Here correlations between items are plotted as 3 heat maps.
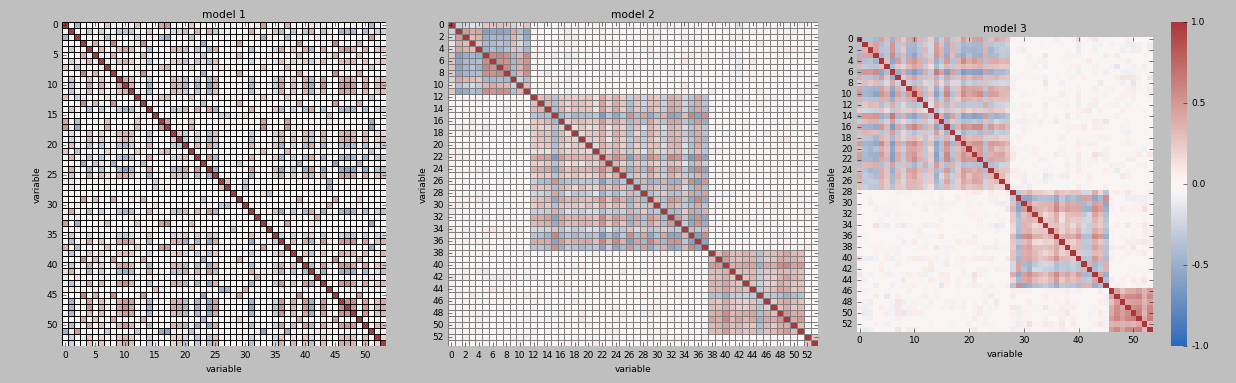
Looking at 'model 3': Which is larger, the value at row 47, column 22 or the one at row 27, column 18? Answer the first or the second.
the second
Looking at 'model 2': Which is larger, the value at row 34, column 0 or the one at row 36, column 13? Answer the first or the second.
the second
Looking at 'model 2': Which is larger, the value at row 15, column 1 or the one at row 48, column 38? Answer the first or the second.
the second
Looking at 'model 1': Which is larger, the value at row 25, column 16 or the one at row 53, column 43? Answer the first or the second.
the second
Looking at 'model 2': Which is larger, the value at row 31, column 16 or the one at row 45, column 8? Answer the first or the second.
the second
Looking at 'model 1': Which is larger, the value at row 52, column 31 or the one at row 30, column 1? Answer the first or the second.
the second
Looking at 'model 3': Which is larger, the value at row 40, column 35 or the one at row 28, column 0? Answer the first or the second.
the first
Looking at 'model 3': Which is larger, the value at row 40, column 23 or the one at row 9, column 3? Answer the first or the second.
the first
